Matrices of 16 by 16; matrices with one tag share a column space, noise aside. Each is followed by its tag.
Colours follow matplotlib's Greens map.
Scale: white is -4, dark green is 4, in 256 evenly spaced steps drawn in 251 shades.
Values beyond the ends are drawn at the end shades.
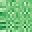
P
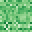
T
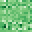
T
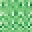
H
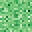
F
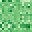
T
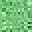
P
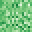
H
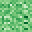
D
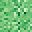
P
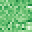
T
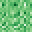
H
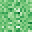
P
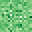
F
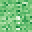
D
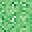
D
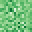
P
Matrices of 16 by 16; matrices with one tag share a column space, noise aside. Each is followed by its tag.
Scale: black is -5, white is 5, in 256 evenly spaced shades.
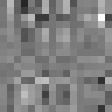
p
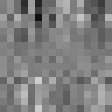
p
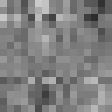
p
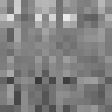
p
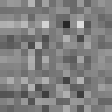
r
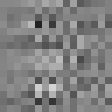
r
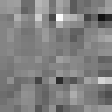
p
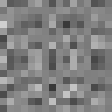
r
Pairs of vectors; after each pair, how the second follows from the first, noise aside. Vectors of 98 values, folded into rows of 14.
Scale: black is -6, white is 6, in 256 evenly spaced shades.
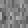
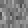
negated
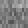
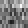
scaled up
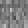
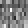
scaled up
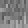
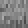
negated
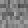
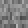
wrapped around
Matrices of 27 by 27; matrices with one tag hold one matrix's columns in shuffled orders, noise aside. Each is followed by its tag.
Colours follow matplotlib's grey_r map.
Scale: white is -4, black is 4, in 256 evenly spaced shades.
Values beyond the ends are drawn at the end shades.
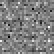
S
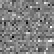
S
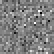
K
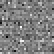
S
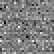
S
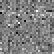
K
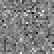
K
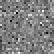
K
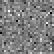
K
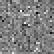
K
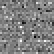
S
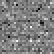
S
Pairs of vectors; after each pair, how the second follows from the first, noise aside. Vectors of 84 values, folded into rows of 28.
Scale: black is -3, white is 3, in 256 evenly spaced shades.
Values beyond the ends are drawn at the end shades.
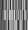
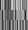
wrapped around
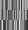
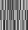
sign-scrambled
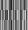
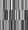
sign-scrambled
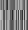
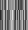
negated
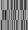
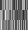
sign-scrambled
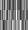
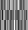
wrapped around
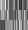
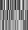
sign-scrambled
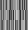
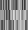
sign-scrambled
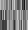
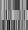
wrapped around
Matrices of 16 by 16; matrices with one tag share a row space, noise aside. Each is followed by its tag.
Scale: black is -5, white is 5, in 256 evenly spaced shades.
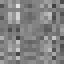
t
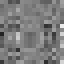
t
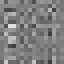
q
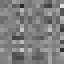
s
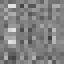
q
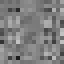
t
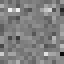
t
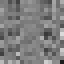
t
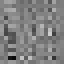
q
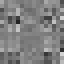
t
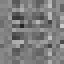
s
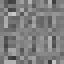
q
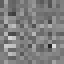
q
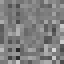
t
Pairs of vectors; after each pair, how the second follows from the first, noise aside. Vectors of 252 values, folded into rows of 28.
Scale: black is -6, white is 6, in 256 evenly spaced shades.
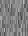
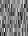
scaled up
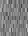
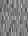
negated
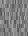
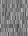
shuffled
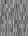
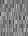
negated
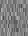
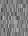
negated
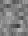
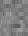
shrunk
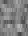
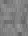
shrunk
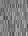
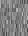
shuffled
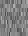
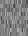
negated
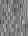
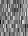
scaled up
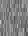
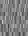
shuffled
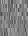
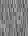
shuffled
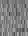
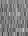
negated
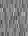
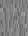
shrunk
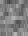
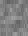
shrunk
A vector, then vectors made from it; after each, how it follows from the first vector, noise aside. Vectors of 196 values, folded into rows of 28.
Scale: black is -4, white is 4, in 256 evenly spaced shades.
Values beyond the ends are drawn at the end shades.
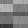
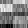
scaled up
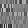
sign-scrambled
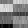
scaled up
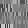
sign-scrambled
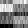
scaled up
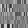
sign-scrambled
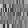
sign-scrambled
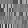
sign-scrambled
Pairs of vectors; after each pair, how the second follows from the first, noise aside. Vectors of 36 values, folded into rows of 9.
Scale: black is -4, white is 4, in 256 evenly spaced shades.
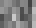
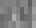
shrunk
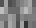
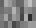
wrapped around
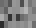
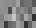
wrapped around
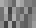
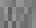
shrunk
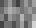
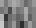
wrapped around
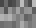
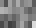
wrapped around
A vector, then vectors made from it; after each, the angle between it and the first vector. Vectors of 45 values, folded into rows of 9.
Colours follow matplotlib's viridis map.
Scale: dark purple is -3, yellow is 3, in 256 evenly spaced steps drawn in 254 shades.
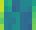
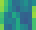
nearly parallel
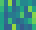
partly aligned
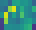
partly opposed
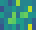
partly opposed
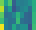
nearly parallel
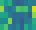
partly aligned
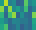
partly aligned
